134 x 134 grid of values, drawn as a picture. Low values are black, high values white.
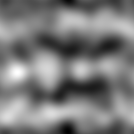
Calmest part: top left. Stripes: horizontal, repeating 3 times. Grain: smooth.
